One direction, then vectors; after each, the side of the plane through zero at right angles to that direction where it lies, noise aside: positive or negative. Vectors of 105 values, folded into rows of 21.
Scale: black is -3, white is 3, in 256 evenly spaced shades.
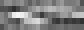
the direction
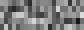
positive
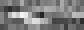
positive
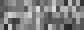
positive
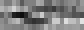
negative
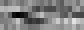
negative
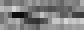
negative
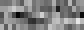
negative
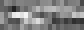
positive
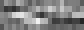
positive
